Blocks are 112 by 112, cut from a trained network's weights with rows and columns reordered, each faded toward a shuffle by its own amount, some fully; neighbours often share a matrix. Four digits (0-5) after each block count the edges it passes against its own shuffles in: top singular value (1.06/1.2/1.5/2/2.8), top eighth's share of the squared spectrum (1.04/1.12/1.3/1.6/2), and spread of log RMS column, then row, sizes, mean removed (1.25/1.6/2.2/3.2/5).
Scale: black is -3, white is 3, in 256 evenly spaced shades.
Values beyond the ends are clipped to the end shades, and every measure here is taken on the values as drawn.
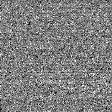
2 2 2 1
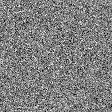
1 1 0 0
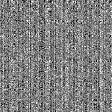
4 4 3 3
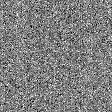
1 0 0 0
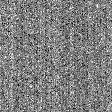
3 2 0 0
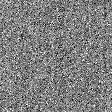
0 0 0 0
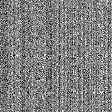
4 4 2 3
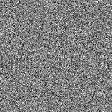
3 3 1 0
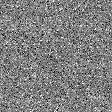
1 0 0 0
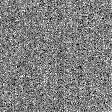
1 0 0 0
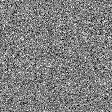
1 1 0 0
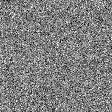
0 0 0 0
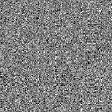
3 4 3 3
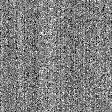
3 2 0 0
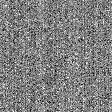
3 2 0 0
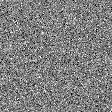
0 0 0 0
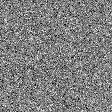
1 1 0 0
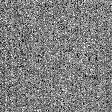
2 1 0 0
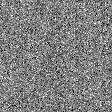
1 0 0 0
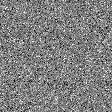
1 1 0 0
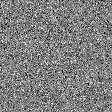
0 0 0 0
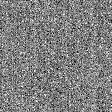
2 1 0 0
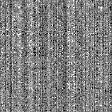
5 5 2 3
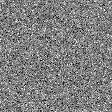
0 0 0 0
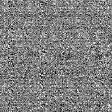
3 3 3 1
